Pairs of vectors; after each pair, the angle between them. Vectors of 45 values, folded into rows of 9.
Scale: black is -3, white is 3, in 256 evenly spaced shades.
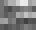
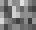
partly aligned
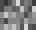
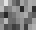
nearly opposite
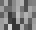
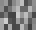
nearly parallel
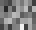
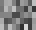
nearly opposite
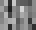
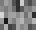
orthogonal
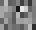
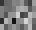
partly aligned
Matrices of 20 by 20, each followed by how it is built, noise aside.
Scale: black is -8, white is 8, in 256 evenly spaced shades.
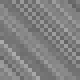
Toeplitz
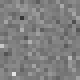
noise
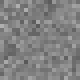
noise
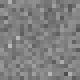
noise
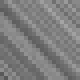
Toeplitz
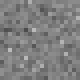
noise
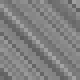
Toeplitz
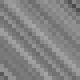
Toeplitz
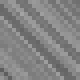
Toeplitz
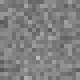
noise
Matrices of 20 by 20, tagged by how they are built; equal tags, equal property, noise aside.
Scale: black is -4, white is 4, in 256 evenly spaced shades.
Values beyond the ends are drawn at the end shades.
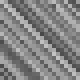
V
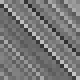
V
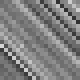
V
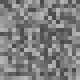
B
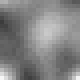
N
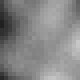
N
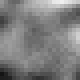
N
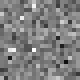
B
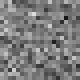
B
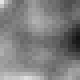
N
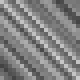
V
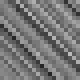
V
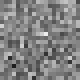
B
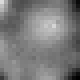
N
